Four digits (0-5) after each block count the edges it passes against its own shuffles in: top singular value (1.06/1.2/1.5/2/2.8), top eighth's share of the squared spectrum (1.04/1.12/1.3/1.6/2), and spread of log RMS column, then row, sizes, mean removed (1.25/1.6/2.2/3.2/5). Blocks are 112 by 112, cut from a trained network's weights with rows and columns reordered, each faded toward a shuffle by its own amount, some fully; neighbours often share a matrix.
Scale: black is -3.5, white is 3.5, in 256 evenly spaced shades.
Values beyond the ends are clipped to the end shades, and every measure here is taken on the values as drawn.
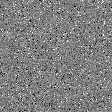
0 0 0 0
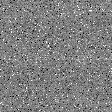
1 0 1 0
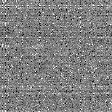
4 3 3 1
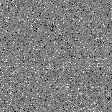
1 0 0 0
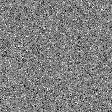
1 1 0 0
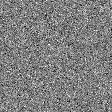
0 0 0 0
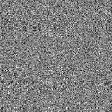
3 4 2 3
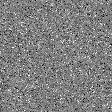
1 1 0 0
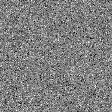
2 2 0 1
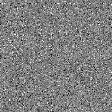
3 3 2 1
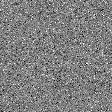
1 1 0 0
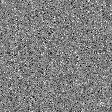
1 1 0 0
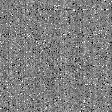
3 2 0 2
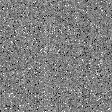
2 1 0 1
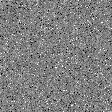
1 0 0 0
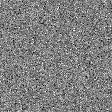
0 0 0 0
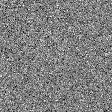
0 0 0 0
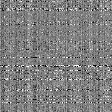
4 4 0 4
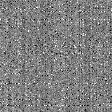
3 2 0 2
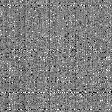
3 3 0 3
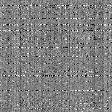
4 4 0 4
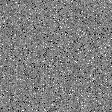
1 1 0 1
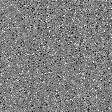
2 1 0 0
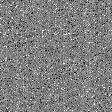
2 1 0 1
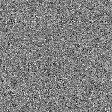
3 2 0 1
